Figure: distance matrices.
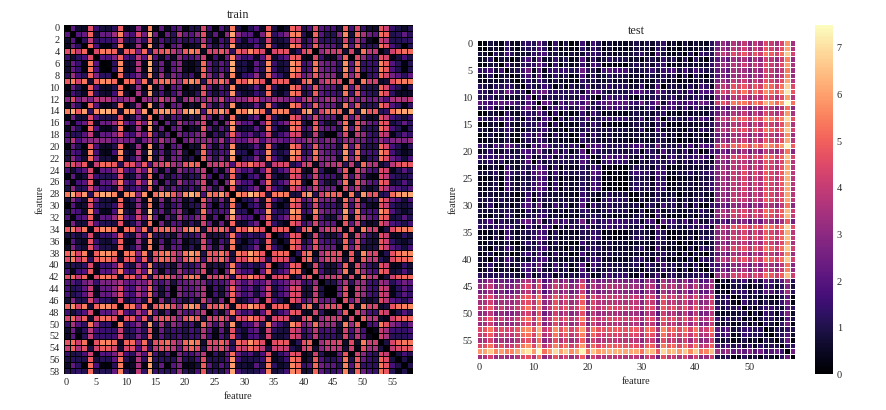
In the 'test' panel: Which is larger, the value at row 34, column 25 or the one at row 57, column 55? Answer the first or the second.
the second
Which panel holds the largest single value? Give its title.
test
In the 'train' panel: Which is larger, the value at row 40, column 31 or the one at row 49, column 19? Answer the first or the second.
the second
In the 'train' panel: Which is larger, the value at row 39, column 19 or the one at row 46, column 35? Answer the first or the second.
the first
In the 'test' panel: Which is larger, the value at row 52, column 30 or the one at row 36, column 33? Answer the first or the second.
the first
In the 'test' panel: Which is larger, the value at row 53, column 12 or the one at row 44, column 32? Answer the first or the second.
the first
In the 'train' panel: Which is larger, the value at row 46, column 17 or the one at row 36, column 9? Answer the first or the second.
the second
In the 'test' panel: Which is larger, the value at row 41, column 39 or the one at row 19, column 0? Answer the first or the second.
the second
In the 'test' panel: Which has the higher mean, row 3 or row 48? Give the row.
48
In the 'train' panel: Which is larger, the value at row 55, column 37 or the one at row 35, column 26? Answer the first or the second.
the first
